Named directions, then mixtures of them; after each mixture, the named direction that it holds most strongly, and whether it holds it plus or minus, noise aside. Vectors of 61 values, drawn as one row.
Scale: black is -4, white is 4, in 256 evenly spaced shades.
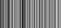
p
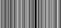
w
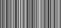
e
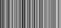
p, plus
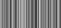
e, plus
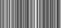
w, minus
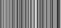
w, minus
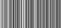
p, minus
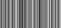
e, minus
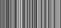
e, plus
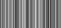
w, minus
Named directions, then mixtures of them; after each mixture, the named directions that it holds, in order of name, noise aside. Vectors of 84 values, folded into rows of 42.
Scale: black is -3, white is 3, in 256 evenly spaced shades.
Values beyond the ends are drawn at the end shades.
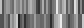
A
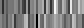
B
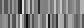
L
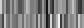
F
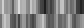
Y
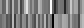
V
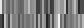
A, F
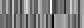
V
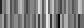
F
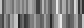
A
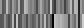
A, V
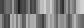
Y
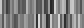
B, F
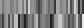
A, B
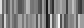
F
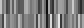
F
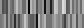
B, Y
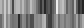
A, Y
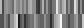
A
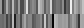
B, V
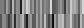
L, V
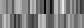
B, Y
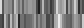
A, F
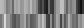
F, Y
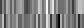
F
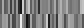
L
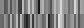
A, L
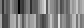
F, Y
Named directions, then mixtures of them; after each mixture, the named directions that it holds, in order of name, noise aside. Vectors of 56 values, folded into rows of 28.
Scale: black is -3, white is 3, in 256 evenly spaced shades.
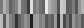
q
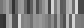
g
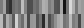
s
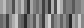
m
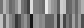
q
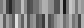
s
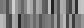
g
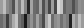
m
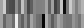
m, s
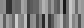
s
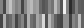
s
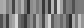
m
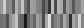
m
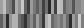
m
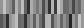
m
